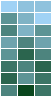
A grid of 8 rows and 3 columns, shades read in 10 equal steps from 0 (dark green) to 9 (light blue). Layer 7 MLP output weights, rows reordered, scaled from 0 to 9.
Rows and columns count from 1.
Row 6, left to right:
3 4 2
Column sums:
38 37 40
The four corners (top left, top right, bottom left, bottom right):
9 8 4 3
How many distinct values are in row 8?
3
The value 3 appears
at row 6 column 1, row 7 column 3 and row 8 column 3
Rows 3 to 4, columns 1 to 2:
4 7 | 6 4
